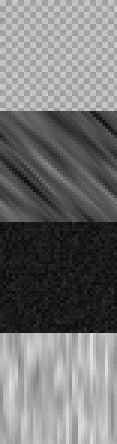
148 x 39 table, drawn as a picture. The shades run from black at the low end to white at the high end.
It is made of 4 by 1 panels. Panel 1,1: high, checkered. Panel 2,1: low, slanting down to the right. Panel 3,1: very low, fine-grained, faint in contrast. Panel 4,1: high, streaked downward.
